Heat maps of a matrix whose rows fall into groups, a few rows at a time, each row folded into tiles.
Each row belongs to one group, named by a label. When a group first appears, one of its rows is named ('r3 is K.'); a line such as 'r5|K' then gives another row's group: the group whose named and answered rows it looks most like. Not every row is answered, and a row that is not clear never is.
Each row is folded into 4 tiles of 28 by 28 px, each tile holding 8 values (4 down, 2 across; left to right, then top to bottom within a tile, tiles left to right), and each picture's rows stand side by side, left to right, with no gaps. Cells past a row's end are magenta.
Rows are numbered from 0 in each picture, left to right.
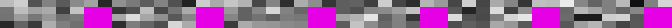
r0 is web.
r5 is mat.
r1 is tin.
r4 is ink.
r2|web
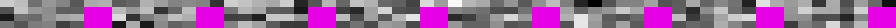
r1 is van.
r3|ink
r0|mat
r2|mat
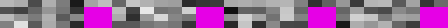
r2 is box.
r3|box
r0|ink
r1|van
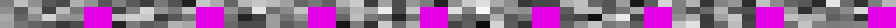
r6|ink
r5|mat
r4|van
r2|van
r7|tin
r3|web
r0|van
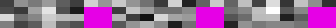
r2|web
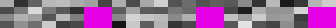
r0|box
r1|box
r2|tin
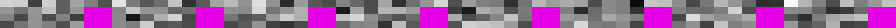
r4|ink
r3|tin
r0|web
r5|ink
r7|mat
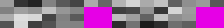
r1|van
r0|tin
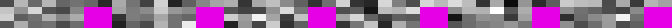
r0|van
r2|box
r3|tin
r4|web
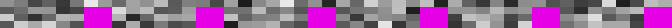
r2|box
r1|van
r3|box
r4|web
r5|tin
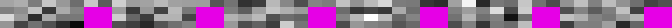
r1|van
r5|box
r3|box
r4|web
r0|van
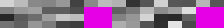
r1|tin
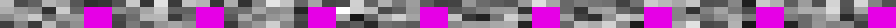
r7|web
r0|box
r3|van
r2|box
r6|ink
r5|ink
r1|web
